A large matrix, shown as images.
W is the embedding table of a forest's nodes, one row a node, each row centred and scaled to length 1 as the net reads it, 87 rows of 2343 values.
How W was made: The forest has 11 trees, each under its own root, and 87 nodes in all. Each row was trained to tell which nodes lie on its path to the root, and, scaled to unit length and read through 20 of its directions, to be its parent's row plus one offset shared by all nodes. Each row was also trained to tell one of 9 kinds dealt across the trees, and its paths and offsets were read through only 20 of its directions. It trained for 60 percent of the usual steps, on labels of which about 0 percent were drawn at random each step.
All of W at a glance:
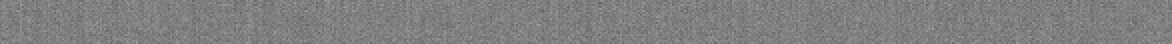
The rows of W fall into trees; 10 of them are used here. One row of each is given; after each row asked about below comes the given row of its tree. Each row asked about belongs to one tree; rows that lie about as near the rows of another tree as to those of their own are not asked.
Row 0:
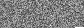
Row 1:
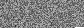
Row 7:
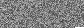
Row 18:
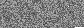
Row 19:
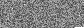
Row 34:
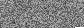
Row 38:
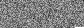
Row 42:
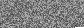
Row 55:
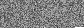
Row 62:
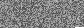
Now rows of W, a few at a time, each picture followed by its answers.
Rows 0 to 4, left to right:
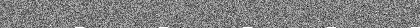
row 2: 18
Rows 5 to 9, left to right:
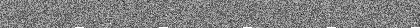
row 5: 1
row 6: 18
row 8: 18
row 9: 0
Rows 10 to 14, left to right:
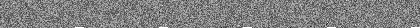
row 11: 1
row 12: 18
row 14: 19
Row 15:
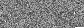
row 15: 1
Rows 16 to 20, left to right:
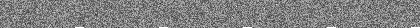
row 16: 0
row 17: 34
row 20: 55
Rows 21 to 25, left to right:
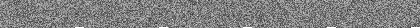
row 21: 62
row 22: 62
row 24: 18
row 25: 0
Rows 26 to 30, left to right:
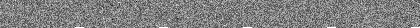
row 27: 34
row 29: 34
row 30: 1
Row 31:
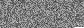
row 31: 55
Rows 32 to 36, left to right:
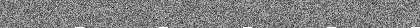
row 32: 55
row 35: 0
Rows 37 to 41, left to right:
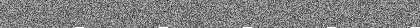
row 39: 19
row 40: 0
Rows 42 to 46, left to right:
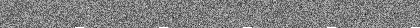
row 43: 19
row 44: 55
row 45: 19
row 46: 1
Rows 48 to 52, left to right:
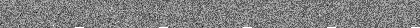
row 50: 1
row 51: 7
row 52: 62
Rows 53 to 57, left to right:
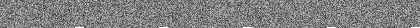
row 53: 1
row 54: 34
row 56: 18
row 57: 19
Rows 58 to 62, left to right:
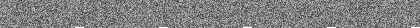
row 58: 62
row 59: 0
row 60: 38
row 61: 38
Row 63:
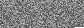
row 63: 18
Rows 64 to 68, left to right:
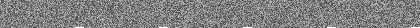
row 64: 42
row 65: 34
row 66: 18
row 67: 7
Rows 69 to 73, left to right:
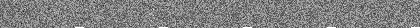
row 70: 0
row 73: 34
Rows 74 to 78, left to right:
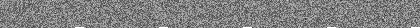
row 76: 38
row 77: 62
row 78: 7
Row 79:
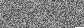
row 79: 7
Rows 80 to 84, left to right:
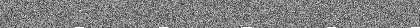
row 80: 1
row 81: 7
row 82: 55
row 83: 18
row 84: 1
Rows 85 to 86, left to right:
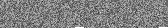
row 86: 0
